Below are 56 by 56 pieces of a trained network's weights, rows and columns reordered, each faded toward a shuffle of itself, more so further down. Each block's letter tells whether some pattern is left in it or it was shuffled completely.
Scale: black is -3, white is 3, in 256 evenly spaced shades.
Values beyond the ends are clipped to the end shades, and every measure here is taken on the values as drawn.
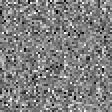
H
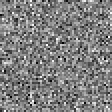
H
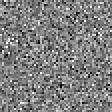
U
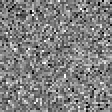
U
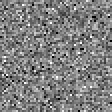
U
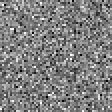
U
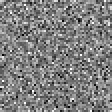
U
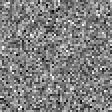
U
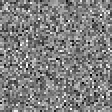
H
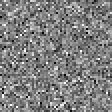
U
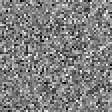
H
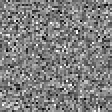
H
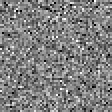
U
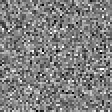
H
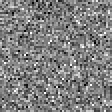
U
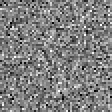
U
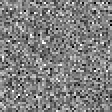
H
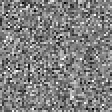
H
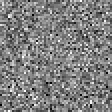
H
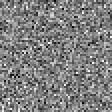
U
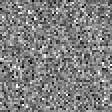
U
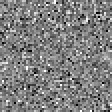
U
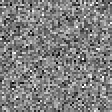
U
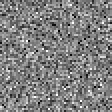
U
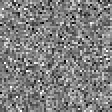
H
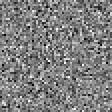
U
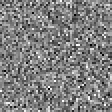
U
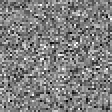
H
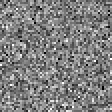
U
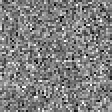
U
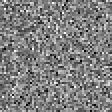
U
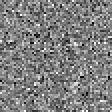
H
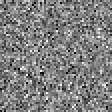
U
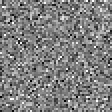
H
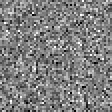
H
